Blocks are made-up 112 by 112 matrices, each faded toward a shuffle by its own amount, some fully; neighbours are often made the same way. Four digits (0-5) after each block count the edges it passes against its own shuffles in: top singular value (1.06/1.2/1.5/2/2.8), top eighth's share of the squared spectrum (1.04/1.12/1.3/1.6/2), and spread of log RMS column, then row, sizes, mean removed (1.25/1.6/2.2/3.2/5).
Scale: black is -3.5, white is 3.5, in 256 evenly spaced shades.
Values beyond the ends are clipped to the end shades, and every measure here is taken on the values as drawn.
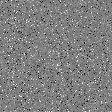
2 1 0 0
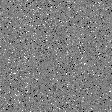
1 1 0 0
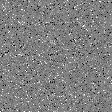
3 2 0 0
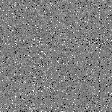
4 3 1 1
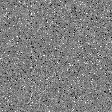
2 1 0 0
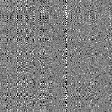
5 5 4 3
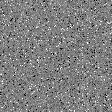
2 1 1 0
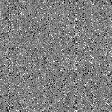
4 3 2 1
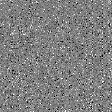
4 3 2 1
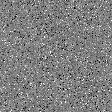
1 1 0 0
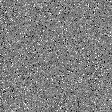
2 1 0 0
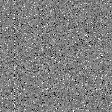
3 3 2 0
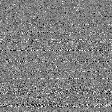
2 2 0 4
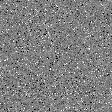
0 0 0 1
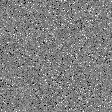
0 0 0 0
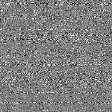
2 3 0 4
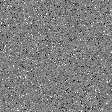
0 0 0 0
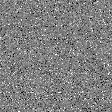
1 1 0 2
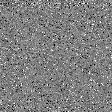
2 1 0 2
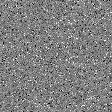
0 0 0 0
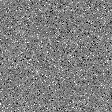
0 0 0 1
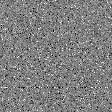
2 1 0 1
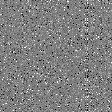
4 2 1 1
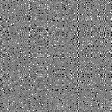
5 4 3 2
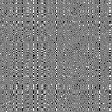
5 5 4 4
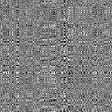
5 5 4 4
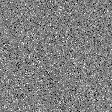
2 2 0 0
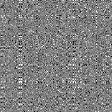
4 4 3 3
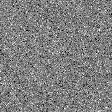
2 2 0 0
